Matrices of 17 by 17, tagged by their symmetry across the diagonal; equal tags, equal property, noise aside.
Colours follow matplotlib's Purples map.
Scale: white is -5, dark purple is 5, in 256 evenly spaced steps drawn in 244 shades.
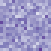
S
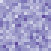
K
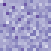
K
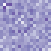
K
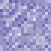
K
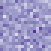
S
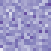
S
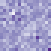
K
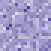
K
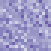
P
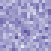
S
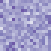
S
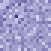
K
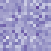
P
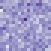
S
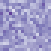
P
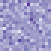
P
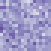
P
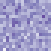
S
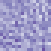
P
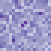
K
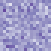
P
